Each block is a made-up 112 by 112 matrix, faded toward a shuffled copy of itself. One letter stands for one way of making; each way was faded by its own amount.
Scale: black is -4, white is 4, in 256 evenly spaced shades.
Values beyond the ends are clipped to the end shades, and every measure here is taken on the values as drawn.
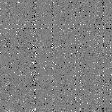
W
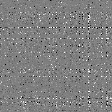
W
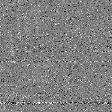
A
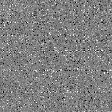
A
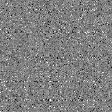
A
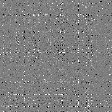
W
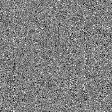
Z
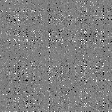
W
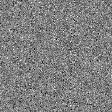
Z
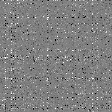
W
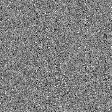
Z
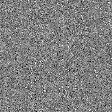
Z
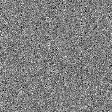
Z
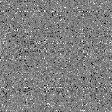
A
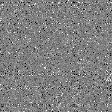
A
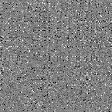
A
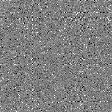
A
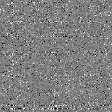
A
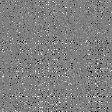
W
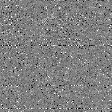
A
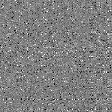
A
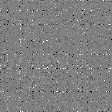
W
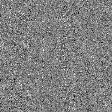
Z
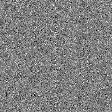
Z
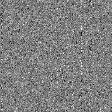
Z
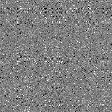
A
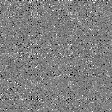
A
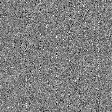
Z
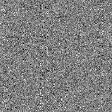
Z
